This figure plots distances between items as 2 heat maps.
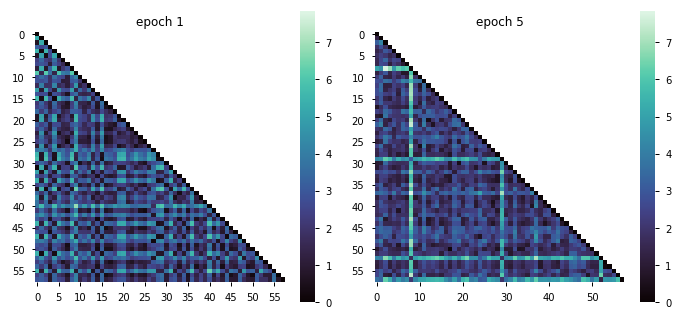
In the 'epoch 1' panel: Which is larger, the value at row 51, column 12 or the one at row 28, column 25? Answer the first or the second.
the first
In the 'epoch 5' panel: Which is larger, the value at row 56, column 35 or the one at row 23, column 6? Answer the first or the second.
the second
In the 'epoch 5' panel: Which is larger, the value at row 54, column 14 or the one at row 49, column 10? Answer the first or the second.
the first
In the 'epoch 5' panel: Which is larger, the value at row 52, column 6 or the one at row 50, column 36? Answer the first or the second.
the first
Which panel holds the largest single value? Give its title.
epoch 5
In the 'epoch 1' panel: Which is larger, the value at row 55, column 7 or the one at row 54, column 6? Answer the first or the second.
the first
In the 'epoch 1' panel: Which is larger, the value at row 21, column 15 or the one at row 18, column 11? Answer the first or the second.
the first
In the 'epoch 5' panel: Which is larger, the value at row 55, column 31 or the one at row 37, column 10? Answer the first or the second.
the second
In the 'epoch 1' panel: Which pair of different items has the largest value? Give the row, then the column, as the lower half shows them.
40, 9
